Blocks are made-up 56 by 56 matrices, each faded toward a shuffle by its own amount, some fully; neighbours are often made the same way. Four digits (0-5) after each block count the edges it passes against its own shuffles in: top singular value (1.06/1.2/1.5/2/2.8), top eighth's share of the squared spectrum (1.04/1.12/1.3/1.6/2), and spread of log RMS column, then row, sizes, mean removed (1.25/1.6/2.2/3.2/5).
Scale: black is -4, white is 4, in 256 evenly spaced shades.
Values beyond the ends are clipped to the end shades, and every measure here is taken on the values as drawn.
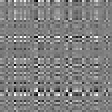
5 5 4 4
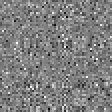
4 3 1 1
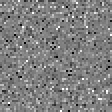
1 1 0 0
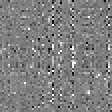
4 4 3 1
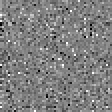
3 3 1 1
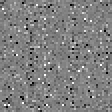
2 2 1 0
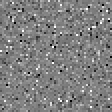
1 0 0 0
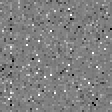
2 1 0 0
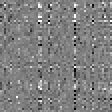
4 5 3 2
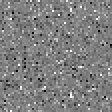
0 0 0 0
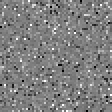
1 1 0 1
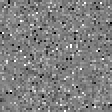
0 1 0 0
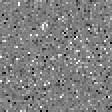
0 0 0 0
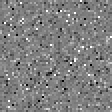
0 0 0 0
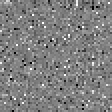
2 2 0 0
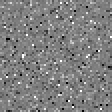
0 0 0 0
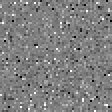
0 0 0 0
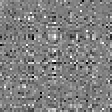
4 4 2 2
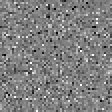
3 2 0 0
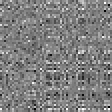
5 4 3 2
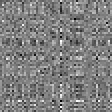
5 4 3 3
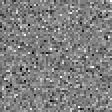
2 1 0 0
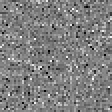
2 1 0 0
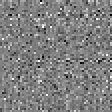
4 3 2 2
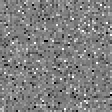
1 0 0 0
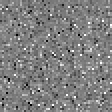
2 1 0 0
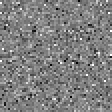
0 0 0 1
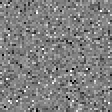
0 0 0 0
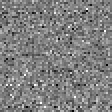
1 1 0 2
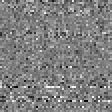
2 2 0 3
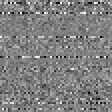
2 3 0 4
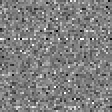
2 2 0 2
